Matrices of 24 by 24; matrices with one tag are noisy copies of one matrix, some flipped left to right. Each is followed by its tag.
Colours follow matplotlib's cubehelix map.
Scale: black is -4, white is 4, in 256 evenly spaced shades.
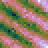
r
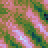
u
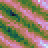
r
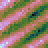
r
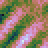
u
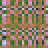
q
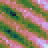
r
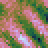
u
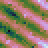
r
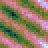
r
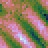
u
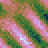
u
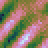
u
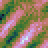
u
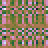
q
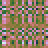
q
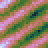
r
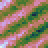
r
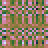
q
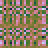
q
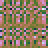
q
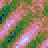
u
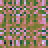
q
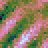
u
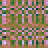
q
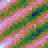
r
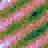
r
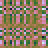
q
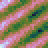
r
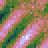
u
